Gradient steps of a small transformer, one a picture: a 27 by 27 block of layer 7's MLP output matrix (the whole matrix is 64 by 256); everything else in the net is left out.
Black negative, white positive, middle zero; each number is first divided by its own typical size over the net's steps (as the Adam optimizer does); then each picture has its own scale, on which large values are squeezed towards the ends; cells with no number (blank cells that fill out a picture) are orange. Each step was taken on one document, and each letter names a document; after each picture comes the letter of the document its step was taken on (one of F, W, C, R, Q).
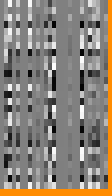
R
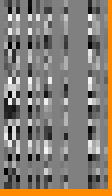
R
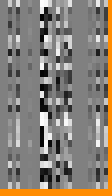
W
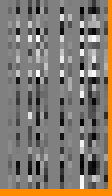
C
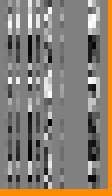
R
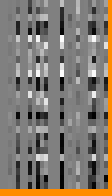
C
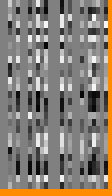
C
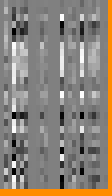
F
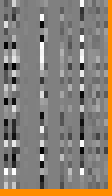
F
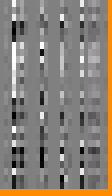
F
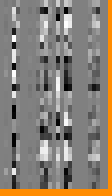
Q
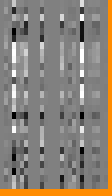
F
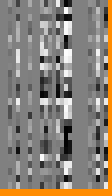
W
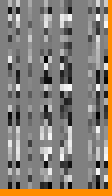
W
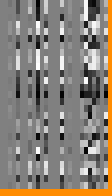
C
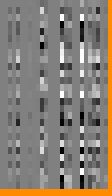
F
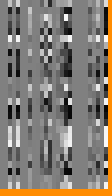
W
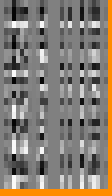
F
